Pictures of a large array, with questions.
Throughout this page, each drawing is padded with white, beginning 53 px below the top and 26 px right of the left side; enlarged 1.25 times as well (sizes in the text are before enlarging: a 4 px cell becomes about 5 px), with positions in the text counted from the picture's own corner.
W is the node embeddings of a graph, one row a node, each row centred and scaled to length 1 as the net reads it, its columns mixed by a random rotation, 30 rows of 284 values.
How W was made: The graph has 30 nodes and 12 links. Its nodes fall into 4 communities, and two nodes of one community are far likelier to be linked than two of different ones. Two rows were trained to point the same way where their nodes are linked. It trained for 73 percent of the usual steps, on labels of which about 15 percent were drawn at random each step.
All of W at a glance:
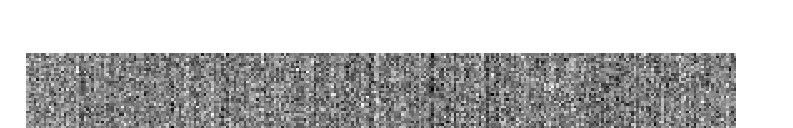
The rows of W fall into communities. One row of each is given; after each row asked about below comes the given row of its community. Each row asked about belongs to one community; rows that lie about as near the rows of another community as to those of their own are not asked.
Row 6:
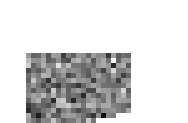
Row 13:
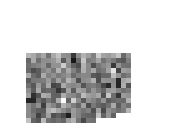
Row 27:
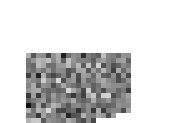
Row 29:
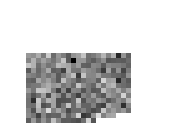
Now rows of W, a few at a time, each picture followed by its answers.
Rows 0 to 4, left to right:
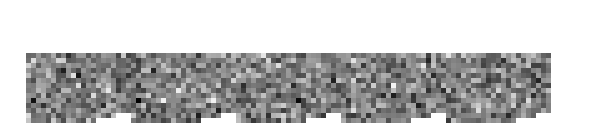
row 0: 29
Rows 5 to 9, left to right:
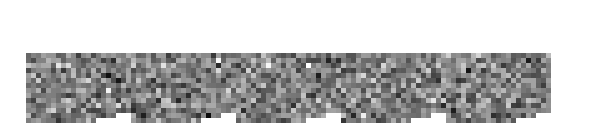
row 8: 6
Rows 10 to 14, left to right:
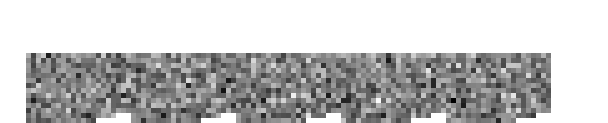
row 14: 6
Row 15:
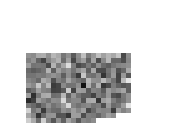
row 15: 13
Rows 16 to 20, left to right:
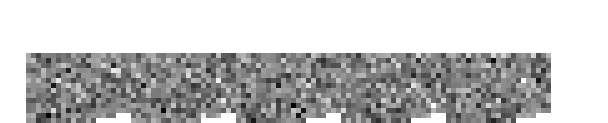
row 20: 29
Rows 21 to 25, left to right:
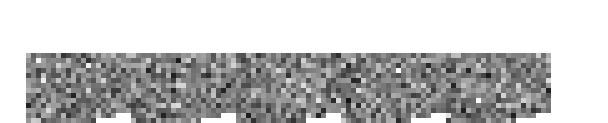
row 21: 27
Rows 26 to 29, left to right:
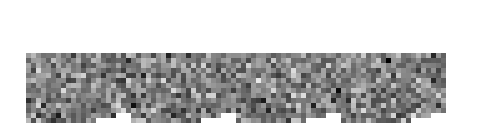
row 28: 6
